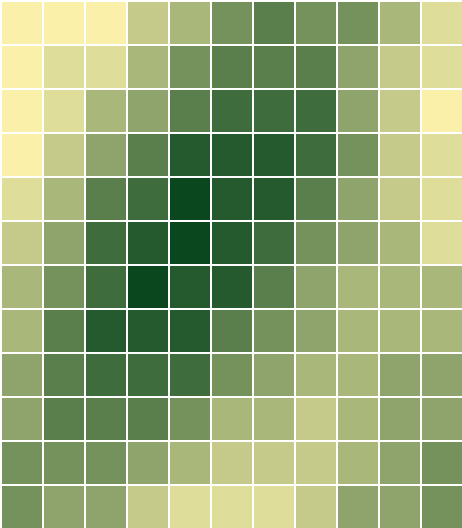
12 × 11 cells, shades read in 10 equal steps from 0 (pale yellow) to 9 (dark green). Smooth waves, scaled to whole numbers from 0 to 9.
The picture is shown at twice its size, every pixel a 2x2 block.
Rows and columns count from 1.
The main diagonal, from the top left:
0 1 3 6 9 8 6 4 3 4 5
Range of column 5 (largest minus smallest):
8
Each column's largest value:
5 6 8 9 9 8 8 7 5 4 5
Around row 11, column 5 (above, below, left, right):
5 1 4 2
